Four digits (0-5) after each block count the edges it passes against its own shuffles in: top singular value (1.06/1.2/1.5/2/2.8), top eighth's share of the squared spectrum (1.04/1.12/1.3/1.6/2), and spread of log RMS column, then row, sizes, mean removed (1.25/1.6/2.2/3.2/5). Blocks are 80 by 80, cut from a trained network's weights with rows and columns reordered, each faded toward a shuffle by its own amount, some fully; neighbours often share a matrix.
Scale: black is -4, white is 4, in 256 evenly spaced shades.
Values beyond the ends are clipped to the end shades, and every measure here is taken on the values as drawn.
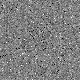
0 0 0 0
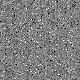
0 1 0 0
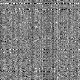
3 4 0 3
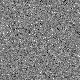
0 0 0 0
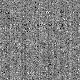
3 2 0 2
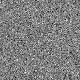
0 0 0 0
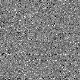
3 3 1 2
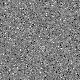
0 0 0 0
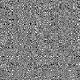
3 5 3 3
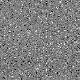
3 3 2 1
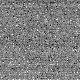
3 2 1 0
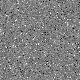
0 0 0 0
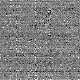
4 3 2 1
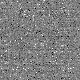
2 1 1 0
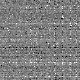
4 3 3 1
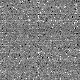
2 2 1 0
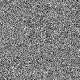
3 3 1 1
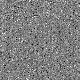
1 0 0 0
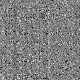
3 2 0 2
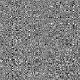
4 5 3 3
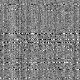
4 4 0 3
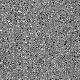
1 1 0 0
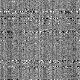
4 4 0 4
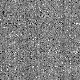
2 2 0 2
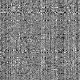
4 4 1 3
